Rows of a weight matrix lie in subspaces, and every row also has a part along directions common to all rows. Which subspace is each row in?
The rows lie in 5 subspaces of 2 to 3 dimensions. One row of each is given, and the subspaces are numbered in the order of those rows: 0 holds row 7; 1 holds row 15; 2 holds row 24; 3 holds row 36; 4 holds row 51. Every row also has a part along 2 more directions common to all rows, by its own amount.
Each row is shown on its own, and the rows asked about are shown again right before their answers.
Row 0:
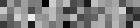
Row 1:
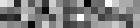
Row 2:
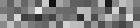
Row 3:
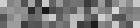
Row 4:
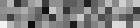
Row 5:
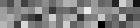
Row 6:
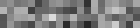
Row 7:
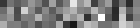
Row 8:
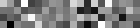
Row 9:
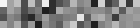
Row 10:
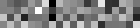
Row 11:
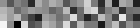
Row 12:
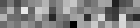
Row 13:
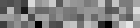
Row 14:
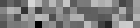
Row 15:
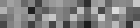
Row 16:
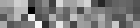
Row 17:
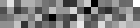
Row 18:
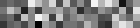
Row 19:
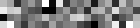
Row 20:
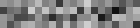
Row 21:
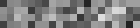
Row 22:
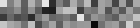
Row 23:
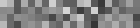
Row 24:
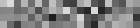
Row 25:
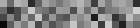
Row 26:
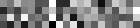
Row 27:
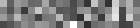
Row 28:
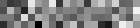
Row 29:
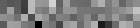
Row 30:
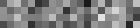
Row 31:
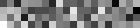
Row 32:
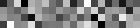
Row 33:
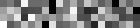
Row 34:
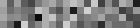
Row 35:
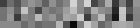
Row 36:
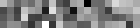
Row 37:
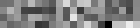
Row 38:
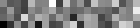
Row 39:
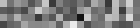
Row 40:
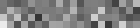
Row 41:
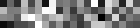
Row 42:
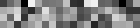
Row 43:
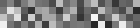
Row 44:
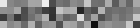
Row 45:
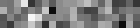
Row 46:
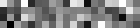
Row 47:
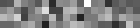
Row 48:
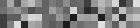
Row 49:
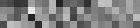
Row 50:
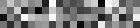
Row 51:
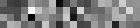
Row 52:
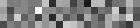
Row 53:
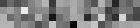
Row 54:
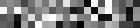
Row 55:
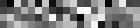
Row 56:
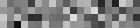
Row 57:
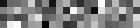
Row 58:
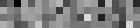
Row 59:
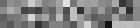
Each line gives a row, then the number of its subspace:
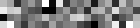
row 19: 1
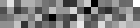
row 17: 2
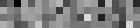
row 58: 1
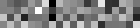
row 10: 0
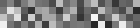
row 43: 3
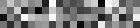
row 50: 0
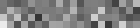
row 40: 3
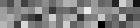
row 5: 2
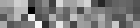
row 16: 4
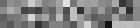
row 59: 4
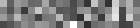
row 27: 0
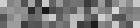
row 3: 1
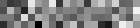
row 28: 4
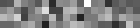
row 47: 3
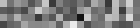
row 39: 0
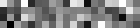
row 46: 3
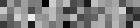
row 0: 1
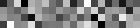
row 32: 3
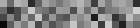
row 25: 3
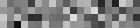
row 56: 2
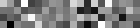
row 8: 3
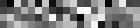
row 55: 2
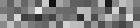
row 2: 0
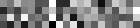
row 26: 0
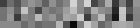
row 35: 0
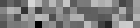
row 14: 4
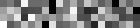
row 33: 3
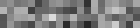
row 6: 1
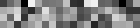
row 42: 3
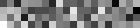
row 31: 3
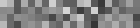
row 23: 2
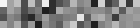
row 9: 1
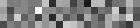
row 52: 0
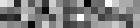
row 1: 3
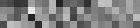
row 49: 4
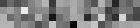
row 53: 0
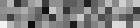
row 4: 3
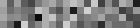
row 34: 2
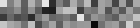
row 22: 1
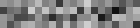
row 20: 1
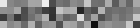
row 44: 1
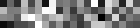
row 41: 1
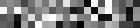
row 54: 2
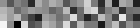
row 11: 2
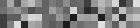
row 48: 2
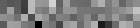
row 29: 4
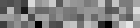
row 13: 4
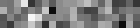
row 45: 3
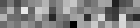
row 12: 0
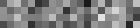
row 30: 1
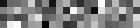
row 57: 2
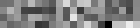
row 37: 4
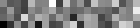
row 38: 4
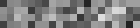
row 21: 1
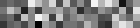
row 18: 4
